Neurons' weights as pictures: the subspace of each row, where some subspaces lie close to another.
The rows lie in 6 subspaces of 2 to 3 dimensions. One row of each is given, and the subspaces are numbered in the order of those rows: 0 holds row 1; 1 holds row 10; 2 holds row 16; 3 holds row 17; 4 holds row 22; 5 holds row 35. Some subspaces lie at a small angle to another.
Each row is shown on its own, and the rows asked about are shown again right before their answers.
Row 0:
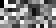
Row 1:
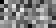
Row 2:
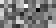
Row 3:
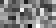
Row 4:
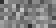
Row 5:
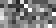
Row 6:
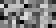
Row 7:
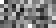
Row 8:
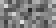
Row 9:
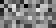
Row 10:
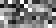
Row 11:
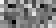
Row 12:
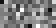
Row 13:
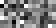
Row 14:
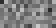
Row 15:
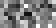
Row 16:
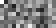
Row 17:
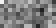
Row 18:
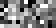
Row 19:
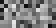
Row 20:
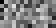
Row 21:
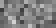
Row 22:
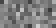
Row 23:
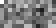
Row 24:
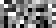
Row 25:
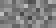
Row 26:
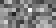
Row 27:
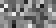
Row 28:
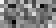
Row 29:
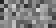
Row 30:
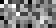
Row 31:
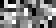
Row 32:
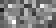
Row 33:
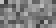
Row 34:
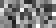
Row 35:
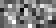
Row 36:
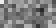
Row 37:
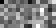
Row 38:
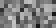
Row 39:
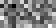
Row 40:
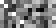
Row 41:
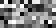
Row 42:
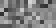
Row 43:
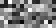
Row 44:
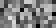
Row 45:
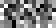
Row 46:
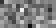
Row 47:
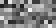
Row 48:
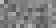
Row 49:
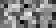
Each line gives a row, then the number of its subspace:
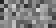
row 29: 0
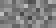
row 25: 3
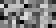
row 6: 1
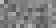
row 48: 2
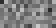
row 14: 4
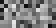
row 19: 0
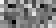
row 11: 5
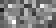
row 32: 5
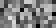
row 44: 4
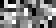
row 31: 5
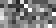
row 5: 1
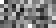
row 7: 0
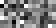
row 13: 1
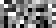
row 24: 2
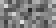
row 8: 2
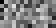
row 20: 0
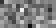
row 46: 5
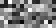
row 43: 1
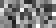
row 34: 4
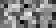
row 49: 2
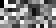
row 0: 5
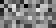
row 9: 4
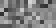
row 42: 3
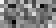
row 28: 5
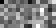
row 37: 3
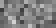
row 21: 5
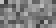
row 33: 1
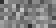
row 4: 0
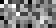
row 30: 2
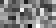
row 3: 3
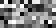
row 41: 1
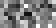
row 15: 2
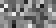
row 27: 5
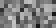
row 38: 4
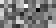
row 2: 3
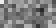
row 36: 3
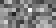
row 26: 1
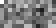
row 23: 3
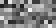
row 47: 1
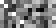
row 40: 2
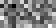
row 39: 2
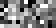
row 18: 3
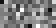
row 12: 4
